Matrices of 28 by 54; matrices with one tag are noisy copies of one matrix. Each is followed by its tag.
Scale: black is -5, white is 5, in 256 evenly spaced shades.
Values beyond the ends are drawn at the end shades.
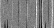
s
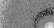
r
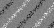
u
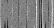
s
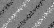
u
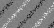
u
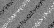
u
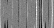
s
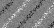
u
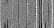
s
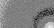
r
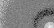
r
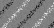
u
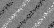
u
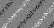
u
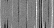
s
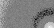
r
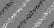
u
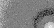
r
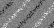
u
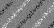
u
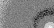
r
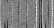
s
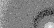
r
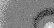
r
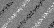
u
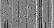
s
